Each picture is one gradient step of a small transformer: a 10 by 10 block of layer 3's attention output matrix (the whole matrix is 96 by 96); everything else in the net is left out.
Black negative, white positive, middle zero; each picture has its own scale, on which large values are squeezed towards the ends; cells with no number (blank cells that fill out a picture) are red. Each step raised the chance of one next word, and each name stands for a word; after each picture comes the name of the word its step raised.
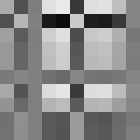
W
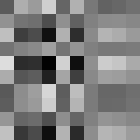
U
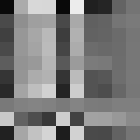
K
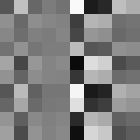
U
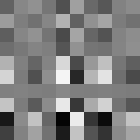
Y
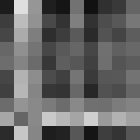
K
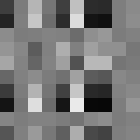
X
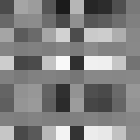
U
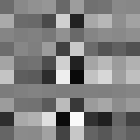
Y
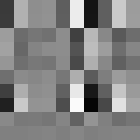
X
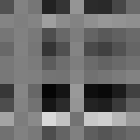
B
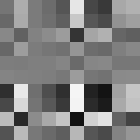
B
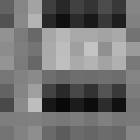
X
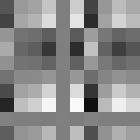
X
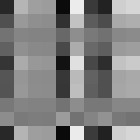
K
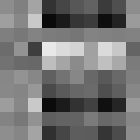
X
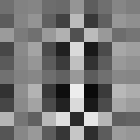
B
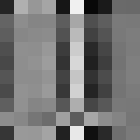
K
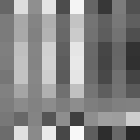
K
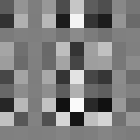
X
